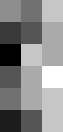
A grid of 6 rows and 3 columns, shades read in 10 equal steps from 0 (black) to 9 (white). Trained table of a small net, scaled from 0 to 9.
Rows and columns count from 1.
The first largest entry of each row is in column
3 3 2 3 3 3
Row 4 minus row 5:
-1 0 2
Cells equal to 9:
1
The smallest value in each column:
0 3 6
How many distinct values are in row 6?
3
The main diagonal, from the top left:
5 3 6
